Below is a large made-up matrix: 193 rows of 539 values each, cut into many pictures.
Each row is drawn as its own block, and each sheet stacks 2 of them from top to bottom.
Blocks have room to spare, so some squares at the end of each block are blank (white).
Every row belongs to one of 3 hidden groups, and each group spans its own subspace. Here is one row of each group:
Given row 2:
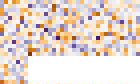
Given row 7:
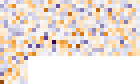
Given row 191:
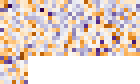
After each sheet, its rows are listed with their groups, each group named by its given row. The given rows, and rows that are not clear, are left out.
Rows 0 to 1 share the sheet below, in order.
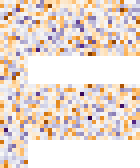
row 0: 191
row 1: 191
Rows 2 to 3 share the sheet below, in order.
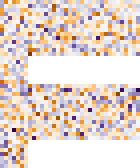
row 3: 7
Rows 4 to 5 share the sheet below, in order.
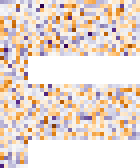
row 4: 191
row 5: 7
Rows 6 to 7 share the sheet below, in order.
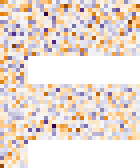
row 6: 7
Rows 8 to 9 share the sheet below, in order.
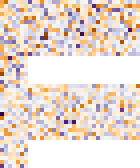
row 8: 7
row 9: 2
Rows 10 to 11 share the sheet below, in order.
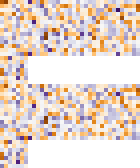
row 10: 7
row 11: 7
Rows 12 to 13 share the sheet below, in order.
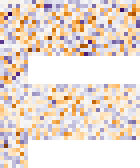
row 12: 191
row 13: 191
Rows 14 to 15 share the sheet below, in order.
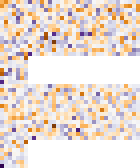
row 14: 7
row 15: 7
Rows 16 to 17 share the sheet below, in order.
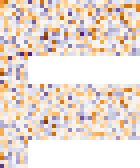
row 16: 7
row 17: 7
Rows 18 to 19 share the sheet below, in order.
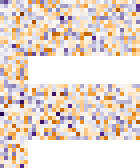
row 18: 7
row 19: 2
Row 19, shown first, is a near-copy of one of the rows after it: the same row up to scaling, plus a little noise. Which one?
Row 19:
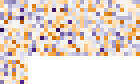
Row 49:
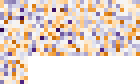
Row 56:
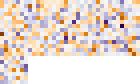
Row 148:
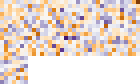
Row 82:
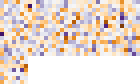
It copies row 49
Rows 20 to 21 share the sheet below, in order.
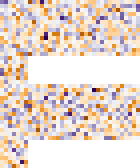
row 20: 7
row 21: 7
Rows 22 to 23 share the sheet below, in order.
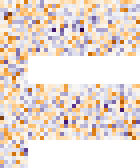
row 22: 191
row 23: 2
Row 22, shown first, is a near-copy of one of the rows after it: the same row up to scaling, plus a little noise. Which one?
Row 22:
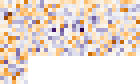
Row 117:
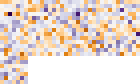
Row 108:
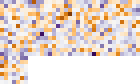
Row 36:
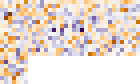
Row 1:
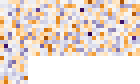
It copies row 36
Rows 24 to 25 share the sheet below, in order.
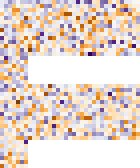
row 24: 191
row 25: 7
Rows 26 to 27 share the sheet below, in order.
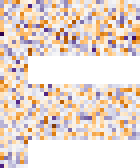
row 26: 2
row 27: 7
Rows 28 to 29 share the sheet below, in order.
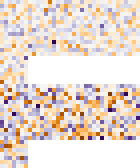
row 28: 7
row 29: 191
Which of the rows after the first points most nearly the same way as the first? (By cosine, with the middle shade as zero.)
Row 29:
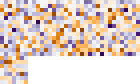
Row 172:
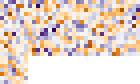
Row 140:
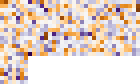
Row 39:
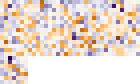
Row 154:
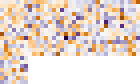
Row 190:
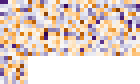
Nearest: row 39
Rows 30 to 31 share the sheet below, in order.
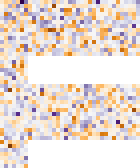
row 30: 191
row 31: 191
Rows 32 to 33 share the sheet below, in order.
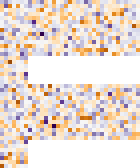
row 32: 191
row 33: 7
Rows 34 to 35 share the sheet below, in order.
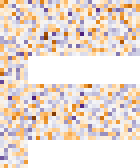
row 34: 7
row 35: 191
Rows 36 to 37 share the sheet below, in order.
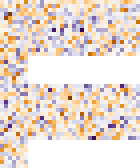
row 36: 191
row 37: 191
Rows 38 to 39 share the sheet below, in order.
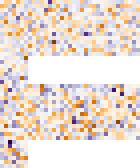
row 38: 7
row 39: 191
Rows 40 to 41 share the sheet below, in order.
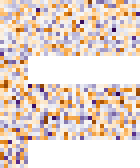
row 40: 191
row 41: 7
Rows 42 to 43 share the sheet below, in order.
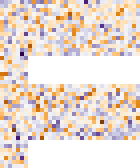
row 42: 191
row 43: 191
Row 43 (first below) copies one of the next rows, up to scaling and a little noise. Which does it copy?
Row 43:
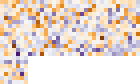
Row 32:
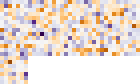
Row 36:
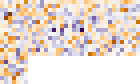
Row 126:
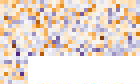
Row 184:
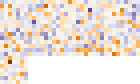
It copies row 126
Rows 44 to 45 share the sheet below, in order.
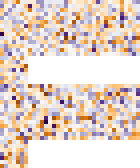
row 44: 2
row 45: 7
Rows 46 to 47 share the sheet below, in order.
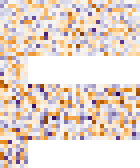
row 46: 7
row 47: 7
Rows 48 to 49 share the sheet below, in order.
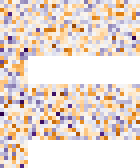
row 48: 191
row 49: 2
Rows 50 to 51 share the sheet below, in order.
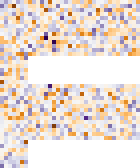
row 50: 7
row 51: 7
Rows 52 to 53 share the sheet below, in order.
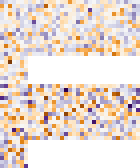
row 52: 191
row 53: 7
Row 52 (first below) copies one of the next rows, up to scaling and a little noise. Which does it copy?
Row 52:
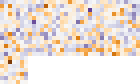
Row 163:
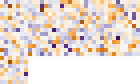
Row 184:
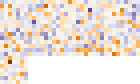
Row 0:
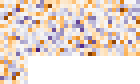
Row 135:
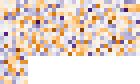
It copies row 184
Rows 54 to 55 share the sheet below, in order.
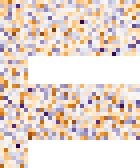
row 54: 191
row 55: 2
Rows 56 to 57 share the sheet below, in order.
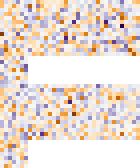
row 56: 2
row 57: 191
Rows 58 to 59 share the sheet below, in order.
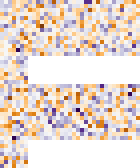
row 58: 191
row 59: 191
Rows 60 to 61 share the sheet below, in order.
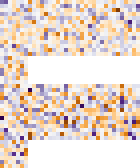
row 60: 7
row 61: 2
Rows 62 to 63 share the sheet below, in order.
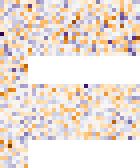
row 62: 2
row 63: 191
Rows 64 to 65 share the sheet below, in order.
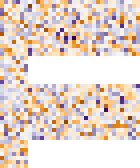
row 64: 2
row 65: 2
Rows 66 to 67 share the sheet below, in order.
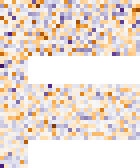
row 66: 191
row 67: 7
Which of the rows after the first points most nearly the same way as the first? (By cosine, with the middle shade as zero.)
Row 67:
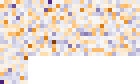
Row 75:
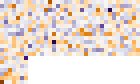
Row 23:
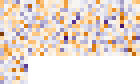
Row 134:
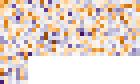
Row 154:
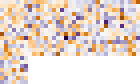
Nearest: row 134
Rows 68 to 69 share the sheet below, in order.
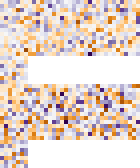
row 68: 191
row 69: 2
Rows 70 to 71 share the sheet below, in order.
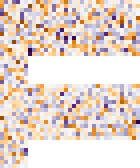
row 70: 2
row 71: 2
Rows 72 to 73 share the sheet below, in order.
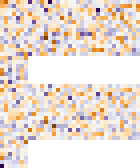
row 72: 7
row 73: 7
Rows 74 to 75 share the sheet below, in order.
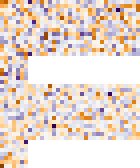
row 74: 7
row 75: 7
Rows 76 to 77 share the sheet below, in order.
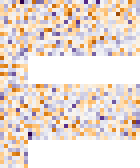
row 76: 191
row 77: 2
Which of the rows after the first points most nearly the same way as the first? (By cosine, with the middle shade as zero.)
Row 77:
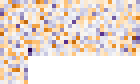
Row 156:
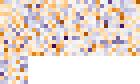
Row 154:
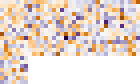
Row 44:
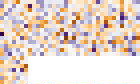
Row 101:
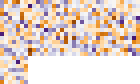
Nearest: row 154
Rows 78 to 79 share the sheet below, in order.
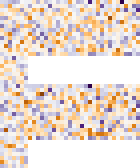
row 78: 191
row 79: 191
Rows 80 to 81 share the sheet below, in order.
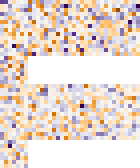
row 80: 7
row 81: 191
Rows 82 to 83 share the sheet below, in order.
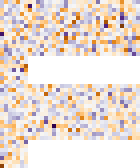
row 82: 2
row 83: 7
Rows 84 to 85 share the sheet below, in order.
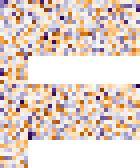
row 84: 7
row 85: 2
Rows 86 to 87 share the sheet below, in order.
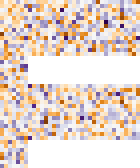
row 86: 2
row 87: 7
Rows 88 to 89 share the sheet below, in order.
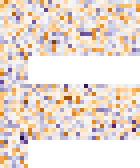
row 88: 7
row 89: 191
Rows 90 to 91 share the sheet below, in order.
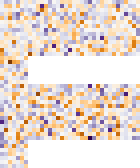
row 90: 191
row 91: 191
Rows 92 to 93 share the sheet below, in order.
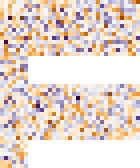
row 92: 2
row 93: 191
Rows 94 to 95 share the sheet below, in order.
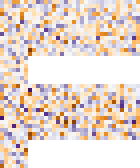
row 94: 2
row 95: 2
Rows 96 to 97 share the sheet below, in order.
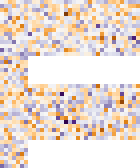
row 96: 191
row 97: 2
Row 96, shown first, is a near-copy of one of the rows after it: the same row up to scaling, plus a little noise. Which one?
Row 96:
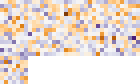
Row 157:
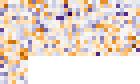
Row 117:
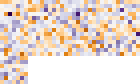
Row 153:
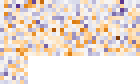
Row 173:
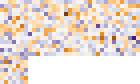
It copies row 173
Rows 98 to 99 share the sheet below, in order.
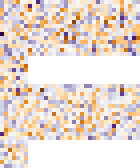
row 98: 2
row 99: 191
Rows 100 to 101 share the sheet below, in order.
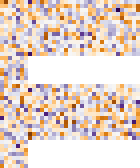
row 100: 7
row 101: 2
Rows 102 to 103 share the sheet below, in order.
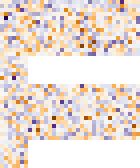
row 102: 191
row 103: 7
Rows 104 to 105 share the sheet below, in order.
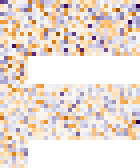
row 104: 7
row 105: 2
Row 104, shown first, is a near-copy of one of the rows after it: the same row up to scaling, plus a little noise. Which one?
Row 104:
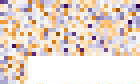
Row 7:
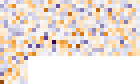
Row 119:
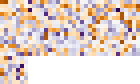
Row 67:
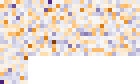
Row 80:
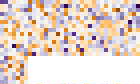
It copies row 80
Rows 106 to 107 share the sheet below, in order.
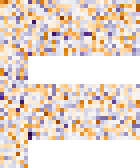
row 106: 7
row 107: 2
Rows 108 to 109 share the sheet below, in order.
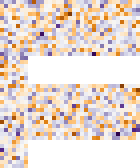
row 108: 191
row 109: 191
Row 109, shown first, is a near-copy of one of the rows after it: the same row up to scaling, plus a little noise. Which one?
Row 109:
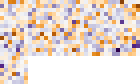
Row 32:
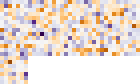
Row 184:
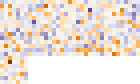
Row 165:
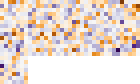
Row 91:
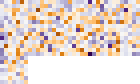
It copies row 165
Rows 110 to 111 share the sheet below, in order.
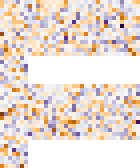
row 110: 2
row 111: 2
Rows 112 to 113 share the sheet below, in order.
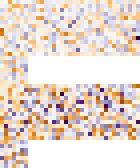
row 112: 2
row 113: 2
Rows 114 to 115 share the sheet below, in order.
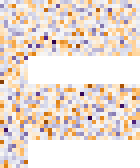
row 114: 7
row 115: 191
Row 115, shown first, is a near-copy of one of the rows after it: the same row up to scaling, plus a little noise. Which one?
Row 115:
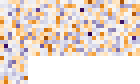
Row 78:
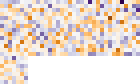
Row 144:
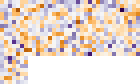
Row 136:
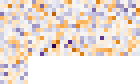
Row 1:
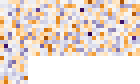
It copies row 1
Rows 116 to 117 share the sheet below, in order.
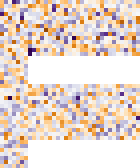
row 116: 2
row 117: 191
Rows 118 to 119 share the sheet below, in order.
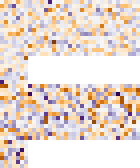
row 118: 7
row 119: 7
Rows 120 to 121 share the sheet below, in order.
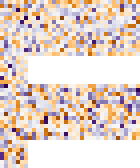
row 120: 191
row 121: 7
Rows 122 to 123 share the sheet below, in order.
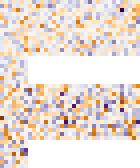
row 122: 191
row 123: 2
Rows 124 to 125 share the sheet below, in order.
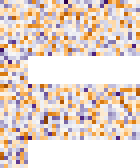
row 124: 191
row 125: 7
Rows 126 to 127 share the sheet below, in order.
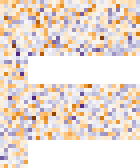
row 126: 191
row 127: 191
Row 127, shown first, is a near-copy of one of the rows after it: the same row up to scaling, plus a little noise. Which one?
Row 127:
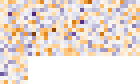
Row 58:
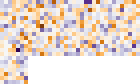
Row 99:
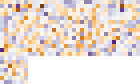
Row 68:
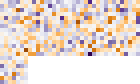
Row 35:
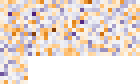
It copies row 35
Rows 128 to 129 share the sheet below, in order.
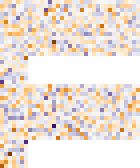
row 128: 7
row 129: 7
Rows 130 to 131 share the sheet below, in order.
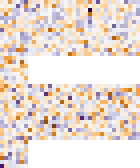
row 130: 191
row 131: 7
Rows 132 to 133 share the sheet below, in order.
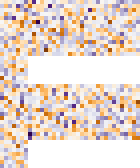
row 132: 191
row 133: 2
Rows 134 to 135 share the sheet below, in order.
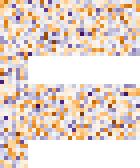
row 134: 7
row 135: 191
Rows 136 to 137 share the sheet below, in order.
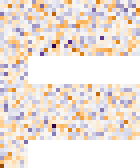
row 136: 191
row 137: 7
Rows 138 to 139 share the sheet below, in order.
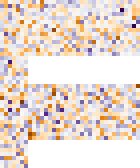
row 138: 191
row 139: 2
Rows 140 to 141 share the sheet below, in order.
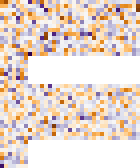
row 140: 7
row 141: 7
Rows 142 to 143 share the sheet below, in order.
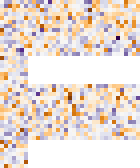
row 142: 191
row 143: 191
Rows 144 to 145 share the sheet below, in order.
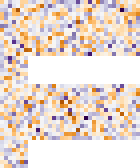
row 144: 191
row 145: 7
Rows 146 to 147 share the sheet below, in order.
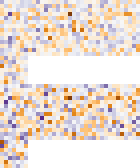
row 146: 191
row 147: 191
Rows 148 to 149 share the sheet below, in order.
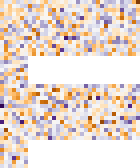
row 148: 2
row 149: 191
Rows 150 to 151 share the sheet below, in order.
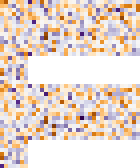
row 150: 7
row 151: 7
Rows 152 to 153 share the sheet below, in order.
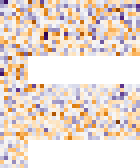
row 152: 7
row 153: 191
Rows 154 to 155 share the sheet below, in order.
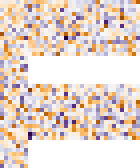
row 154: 2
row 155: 2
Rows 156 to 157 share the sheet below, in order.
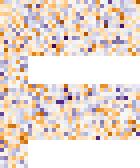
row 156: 2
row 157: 191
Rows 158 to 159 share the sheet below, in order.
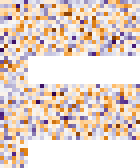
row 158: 191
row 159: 2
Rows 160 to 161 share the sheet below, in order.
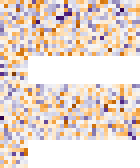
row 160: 191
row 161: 2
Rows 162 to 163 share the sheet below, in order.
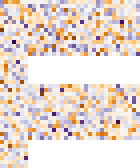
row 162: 2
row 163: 191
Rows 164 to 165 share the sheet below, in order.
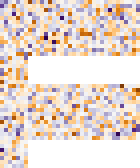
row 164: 7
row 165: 191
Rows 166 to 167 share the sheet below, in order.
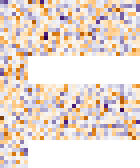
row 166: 7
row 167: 2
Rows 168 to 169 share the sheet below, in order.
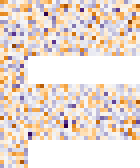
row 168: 7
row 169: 2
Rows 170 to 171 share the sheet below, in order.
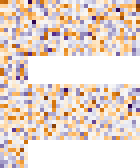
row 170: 7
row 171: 7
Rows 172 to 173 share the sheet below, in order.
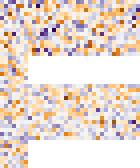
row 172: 191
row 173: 191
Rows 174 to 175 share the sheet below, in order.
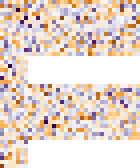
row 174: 191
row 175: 7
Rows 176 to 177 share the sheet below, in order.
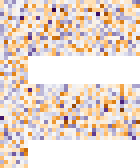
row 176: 2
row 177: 2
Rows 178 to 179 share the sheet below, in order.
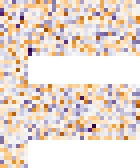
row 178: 2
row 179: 191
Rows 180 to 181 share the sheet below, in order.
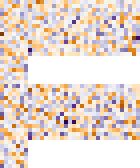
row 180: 2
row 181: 2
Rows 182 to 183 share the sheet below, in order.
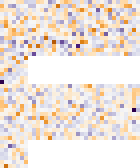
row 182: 7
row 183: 191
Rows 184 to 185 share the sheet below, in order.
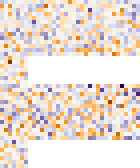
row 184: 191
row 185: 191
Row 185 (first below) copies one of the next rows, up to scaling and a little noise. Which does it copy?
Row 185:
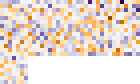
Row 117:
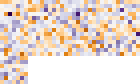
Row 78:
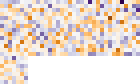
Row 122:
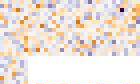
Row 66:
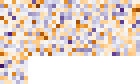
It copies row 78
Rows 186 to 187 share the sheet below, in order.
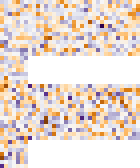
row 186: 191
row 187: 7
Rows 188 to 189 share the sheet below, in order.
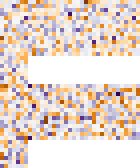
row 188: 191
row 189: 7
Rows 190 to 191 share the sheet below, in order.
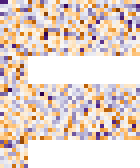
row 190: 7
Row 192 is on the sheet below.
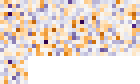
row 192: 191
